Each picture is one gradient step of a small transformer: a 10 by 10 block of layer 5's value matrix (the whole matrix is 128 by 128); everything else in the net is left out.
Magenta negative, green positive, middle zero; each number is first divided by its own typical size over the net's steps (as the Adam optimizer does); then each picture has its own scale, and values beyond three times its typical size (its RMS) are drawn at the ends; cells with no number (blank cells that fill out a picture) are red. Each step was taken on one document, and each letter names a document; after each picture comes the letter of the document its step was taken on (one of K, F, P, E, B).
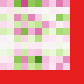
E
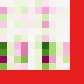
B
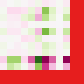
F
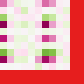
B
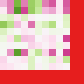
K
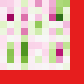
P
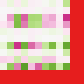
K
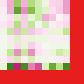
K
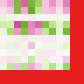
K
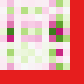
P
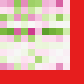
E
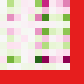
F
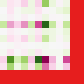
F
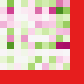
P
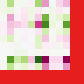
F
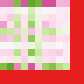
K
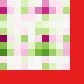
B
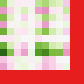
B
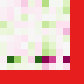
F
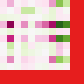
P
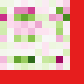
P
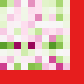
E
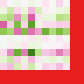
E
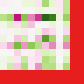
K
